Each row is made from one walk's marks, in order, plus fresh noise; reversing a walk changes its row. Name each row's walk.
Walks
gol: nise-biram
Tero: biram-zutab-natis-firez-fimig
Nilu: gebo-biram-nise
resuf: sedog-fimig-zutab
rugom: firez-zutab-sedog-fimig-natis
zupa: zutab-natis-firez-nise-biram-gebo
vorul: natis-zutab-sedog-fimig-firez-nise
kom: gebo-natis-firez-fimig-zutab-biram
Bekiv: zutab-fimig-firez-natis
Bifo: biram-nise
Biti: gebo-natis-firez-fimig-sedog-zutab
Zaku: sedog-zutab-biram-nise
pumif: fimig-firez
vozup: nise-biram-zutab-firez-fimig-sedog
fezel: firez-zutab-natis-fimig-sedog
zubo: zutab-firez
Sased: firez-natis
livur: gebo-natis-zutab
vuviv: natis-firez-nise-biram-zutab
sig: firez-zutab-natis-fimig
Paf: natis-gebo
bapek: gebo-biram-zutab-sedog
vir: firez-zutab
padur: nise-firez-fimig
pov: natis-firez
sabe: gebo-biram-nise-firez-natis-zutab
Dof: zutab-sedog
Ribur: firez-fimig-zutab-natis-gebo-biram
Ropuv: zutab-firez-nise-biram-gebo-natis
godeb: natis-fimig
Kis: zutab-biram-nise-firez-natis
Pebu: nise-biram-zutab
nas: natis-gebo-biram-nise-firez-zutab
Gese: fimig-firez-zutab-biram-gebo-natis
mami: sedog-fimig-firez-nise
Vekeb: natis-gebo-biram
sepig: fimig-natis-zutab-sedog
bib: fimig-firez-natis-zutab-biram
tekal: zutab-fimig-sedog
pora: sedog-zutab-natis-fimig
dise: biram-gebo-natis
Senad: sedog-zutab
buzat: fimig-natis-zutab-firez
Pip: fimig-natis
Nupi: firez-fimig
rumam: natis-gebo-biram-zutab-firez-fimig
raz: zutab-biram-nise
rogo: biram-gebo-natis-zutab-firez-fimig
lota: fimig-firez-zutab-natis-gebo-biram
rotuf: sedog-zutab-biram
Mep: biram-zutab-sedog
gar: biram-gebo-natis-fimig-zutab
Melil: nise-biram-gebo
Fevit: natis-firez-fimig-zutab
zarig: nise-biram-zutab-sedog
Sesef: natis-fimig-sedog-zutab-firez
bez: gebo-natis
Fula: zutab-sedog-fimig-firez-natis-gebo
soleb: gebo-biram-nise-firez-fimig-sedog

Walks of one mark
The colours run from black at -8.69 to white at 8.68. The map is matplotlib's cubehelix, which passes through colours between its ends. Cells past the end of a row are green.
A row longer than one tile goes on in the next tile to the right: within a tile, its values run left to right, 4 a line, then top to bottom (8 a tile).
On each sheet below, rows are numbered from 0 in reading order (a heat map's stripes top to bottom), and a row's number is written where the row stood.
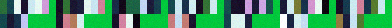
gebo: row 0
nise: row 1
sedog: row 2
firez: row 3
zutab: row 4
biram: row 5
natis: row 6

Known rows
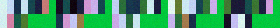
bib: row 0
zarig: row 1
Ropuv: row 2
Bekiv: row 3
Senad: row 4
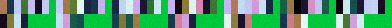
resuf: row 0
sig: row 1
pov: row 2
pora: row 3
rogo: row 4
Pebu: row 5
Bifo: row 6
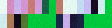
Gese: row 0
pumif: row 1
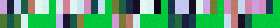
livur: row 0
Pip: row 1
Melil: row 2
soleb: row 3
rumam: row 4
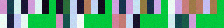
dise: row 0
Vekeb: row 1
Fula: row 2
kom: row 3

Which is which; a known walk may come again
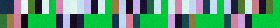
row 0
sepig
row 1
pumif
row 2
vir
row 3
Pip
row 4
pora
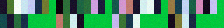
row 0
godeb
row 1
Mep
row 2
Nilu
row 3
resuf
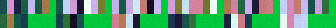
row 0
vozup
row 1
soleb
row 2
Fula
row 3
Biti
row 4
zubo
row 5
Ribur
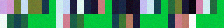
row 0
Tero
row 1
bib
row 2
bapek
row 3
Pebu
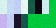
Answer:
buzat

